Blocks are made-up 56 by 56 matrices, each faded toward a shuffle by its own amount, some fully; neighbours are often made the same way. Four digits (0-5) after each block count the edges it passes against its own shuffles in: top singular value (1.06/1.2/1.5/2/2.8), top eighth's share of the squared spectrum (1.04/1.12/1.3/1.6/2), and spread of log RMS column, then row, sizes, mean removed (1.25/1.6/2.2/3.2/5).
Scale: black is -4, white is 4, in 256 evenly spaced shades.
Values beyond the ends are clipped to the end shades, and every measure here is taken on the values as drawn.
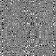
4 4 3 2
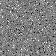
1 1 0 0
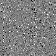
3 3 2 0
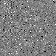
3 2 0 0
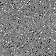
0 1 0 0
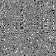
3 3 2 1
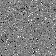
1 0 0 0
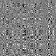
4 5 3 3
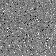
1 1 0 0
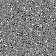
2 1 0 0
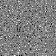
3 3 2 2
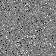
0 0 0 0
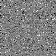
2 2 1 0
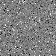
0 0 0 0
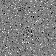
0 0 0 0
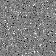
1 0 0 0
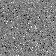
0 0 0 0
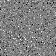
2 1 0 0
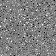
2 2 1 0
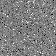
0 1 0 0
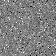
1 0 0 0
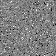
2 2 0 0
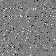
3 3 0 1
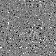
3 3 1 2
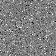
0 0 0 0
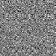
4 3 1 2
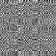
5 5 3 3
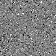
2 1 0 0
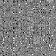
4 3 2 1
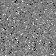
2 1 0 0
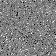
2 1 0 0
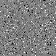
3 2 0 0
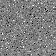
1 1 0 0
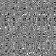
4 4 2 2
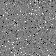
0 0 0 0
